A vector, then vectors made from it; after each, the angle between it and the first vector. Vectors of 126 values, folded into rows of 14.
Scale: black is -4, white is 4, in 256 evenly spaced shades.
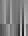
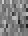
orthogonal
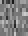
orthogonal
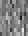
partly opposed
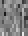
partly opposed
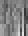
nearly opposite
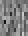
partly opposed
